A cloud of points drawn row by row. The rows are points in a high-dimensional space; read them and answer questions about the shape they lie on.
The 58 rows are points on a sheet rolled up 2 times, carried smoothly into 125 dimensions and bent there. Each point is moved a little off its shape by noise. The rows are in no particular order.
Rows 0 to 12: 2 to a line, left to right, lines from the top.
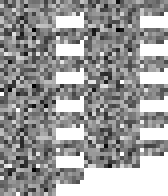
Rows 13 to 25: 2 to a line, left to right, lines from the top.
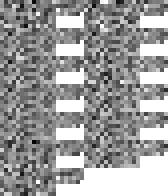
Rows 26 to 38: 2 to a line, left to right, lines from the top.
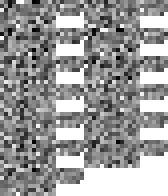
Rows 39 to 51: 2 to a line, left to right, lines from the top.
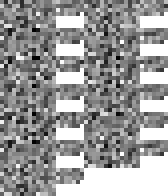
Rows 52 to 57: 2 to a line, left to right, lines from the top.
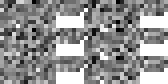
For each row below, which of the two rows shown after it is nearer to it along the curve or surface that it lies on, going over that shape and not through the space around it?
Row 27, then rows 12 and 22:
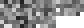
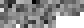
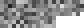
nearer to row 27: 22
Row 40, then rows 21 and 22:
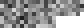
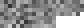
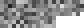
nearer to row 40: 22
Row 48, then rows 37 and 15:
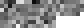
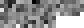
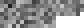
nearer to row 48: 37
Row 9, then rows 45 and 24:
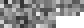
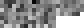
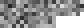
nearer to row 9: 24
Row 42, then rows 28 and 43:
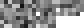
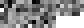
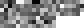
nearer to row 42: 28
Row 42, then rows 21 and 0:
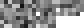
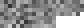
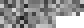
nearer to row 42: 0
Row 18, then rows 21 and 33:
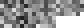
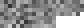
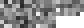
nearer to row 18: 33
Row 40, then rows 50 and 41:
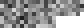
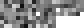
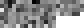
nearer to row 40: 50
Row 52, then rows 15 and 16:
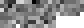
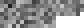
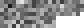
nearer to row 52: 16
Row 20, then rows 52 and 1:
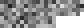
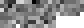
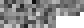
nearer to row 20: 52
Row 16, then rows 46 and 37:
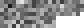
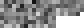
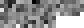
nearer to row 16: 37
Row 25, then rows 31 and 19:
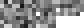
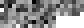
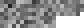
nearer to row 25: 31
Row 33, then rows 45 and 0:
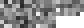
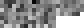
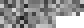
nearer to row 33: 0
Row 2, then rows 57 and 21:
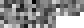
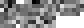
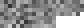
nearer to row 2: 57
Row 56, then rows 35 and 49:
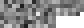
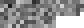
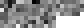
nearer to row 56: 49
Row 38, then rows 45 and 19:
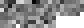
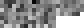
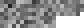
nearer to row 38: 45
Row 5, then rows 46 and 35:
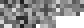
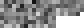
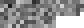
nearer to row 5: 46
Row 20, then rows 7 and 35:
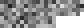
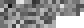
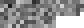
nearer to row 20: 7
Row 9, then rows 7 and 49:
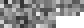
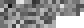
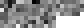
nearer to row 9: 7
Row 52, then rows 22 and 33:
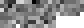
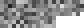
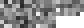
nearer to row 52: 22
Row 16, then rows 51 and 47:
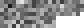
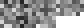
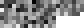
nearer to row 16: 51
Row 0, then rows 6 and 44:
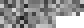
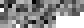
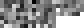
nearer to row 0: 44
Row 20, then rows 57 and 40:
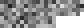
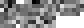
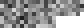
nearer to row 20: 40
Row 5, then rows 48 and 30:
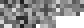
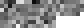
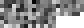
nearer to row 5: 30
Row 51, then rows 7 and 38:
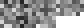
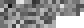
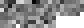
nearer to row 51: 7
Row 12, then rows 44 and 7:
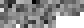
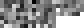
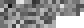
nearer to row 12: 7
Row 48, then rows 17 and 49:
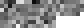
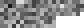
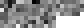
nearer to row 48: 49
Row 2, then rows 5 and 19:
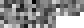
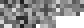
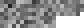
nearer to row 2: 5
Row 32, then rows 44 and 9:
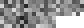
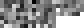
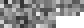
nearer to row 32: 9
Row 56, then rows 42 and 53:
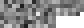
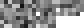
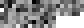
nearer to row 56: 42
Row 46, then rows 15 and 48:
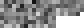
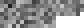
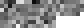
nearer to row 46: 48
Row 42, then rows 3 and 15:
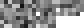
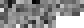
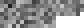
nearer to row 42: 3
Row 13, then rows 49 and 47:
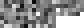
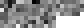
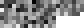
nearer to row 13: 47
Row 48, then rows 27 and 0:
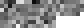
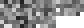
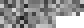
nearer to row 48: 0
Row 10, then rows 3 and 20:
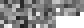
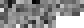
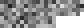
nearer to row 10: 20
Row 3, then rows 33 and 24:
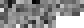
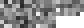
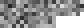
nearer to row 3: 24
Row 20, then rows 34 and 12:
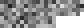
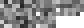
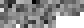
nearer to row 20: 34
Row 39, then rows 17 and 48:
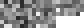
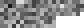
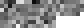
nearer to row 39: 17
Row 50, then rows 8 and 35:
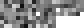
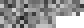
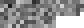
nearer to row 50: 8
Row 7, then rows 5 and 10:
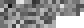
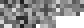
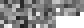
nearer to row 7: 5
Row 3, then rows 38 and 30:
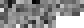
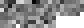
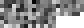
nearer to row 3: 38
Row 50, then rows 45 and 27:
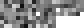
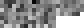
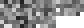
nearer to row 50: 27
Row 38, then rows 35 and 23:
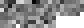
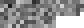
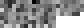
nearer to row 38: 23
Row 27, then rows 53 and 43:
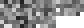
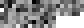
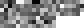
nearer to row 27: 53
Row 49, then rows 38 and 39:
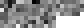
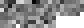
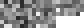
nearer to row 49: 38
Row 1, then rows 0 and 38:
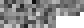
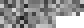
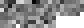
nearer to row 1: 38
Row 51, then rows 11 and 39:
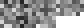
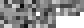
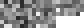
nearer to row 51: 39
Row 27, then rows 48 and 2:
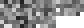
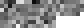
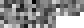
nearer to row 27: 2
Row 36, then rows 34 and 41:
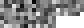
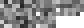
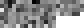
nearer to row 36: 34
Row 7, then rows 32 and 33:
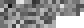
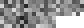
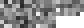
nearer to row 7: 32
